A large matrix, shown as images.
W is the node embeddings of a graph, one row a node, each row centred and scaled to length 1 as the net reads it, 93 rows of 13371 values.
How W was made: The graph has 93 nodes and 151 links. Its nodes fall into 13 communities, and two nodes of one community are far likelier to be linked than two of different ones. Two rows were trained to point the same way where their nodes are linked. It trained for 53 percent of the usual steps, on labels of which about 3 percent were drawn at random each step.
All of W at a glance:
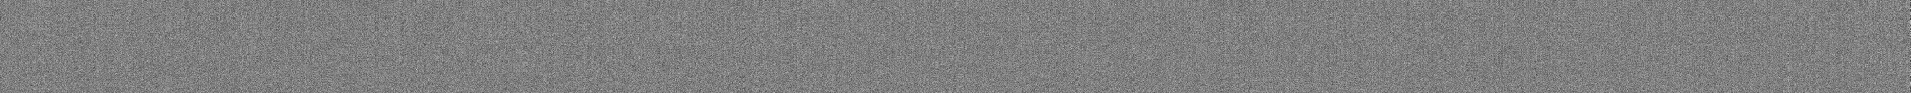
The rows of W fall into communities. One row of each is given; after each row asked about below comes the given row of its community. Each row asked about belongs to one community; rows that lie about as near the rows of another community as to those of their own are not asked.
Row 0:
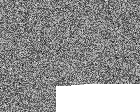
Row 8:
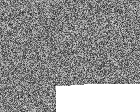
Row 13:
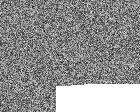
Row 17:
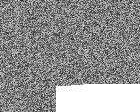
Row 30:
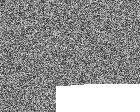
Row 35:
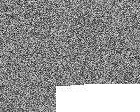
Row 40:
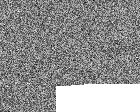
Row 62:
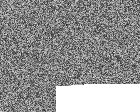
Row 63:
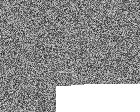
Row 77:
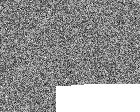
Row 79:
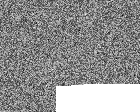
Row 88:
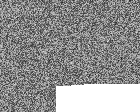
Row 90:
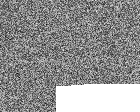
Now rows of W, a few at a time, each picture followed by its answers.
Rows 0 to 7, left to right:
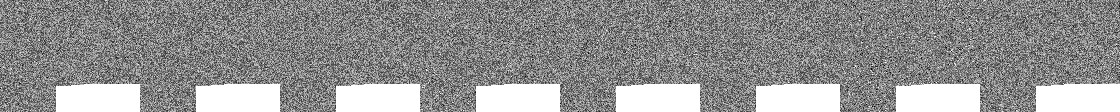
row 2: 0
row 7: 0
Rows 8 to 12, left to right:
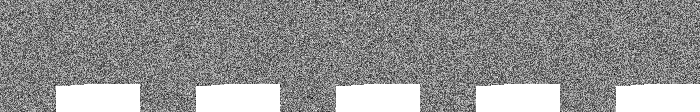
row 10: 8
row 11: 30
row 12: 35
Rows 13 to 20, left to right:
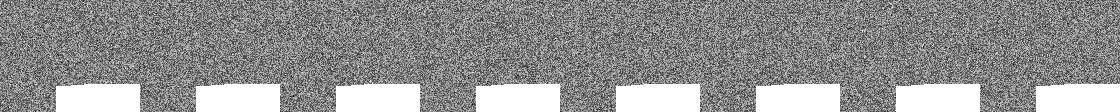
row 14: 30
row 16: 77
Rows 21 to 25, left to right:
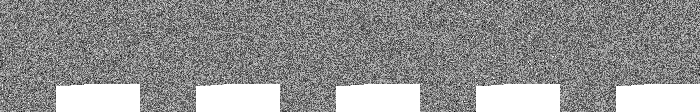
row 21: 63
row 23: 13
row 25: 88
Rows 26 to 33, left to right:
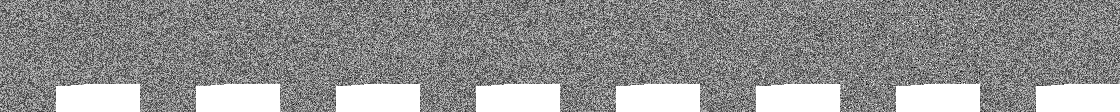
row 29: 88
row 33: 40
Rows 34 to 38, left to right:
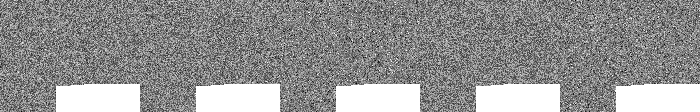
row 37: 13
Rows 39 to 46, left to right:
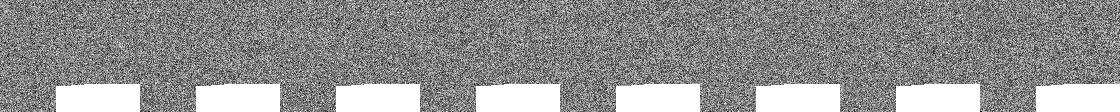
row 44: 30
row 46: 90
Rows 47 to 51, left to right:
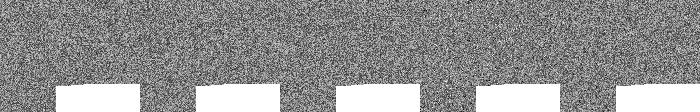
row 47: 88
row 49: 79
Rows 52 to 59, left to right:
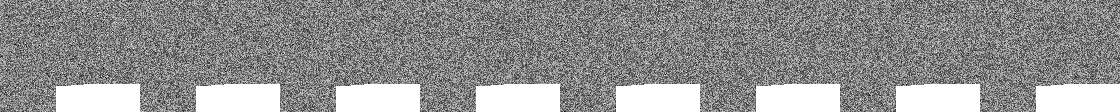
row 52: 79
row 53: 62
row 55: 77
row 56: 40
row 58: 8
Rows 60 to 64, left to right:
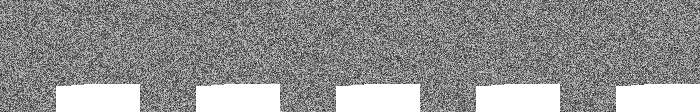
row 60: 0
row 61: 0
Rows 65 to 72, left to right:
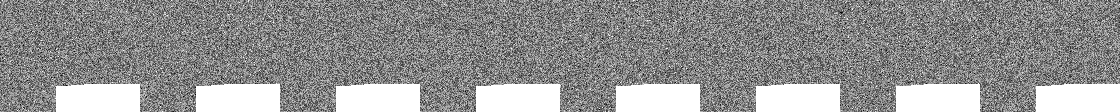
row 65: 62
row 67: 30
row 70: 62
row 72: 8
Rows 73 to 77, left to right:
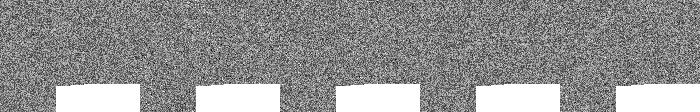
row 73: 35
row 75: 40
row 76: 88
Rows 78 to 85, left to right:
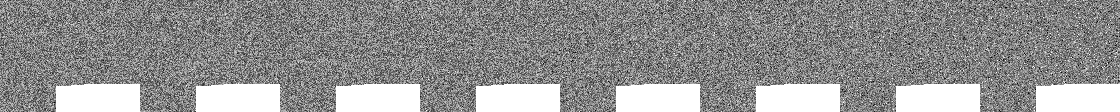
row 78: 63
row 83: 35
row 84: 17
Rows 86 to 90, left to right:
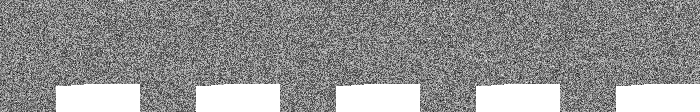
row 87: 79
